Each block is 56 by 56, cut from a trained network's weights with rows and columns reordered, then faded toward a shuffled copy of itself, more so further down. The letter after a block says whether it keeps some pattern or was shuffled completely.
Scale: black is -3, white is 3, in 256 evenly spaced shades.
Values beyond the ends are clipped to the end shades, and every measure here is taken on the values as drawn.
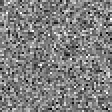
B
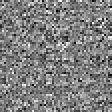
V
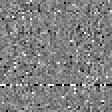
V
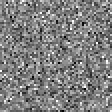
B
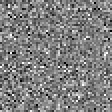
V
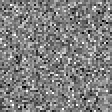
B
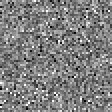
B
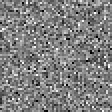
B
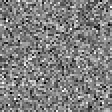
B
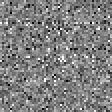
V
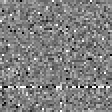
V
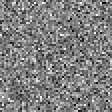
B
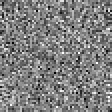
V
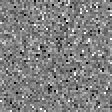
B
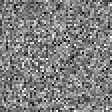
B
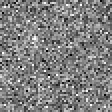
B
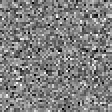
V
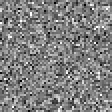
V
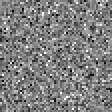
B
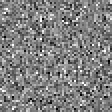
V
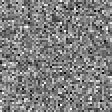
V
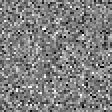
V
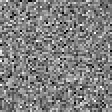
V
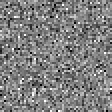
V
